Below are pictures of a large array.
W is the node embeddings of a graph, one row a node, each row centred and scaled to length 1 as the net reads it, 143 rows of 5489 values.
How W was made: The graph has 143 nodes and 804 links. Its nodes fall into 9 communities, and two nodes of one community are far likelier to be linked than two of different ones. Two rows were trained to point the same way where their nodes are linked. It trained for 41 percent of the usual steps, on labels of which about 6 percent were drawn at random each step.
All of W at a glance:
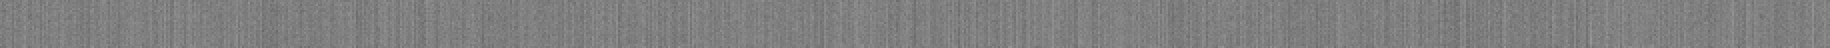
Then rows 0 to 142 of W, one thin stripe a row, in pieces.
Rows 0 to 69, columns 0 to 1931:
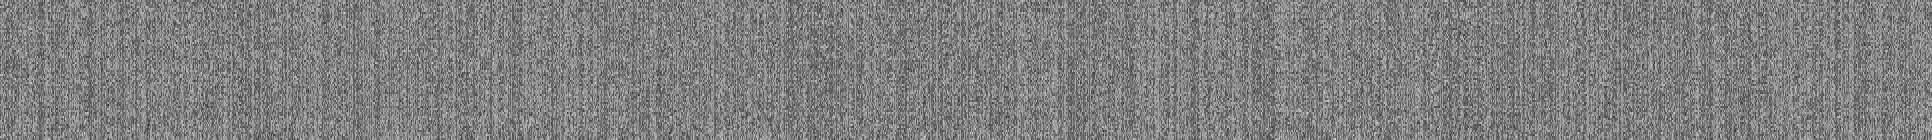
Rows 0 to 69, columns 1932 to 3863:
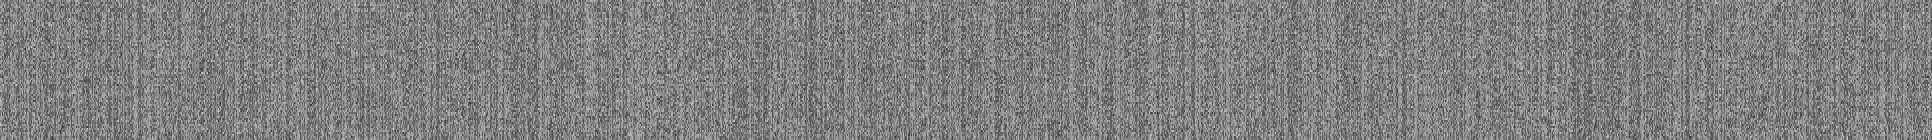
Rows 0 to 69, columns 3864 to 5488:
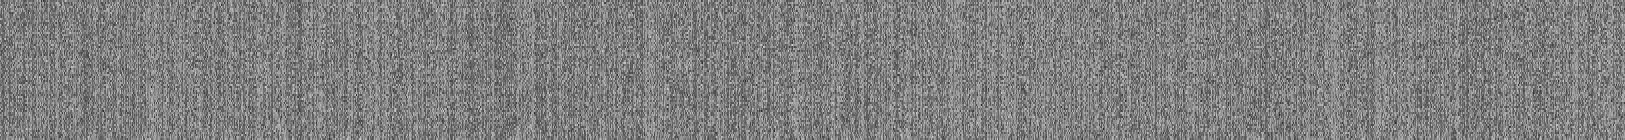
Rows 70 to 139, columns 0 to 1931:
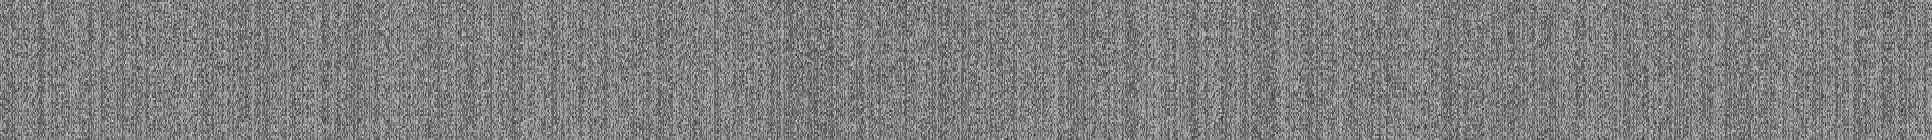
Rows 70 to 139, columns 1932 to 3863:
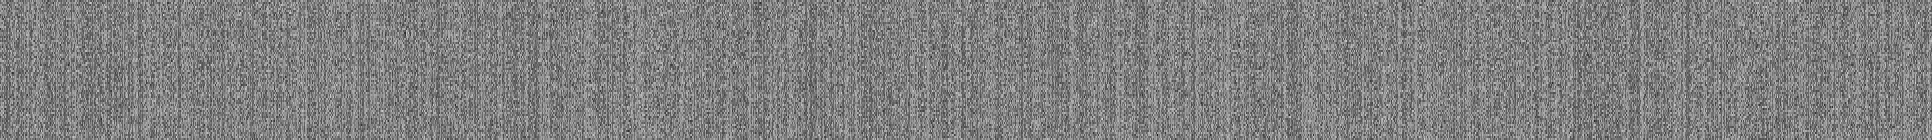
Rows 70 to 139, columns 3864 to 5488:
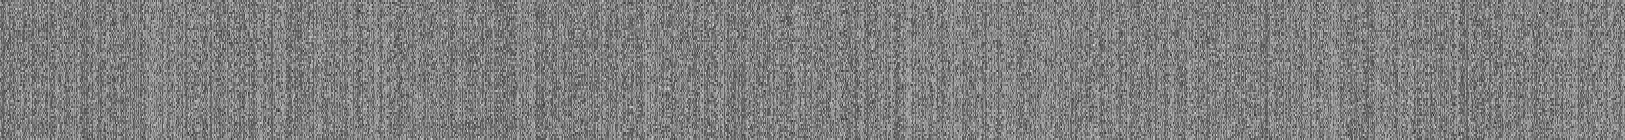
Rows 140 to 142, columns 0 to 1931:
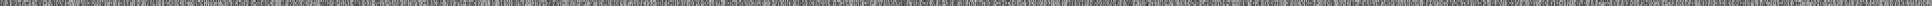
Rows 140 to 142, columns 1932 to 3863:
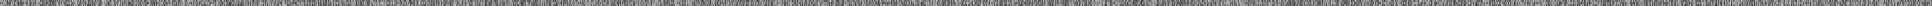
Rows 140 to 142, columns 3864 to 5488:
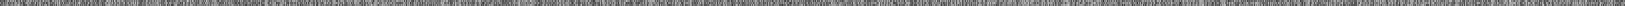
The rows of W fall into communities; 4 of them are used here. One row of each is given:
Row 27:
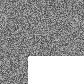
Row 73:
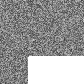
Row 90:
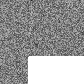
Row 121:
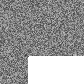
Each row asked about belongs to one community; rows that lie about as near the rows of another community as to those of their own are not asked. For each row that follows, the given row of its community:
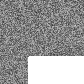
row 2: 73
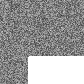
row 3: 90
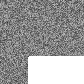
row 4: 121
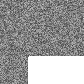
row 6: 27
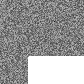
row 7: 27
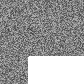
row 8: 27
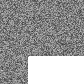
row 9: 90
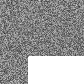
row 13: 27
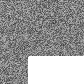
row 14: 90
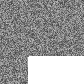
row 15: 73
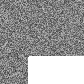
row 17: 73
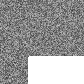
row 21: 121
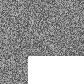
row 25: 90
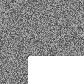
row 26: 121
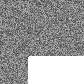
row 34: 121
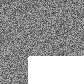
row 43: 121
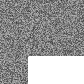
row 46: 27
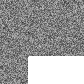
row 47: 27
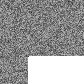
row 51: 73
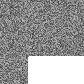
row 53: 27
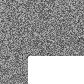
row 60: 90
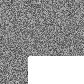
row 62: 73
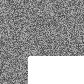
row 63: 90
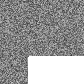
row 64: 73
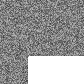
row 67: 27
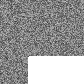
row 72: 90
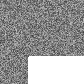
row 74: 121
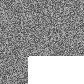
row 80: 73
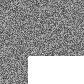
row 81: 121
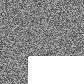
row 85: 121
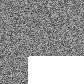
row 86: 73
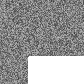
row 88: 27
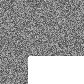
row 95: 73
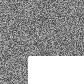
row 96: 90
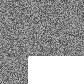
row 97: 27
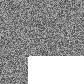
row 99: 73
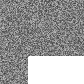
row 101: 27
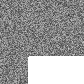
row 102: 27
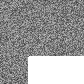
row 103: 121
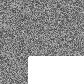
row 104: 121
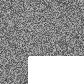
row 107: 27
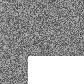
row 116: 90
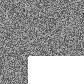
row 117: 73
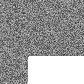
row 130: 90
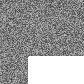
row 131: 27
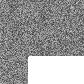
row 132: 90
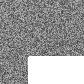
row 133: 73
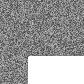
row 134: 90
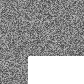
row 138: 90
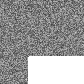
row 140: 73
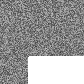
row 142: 73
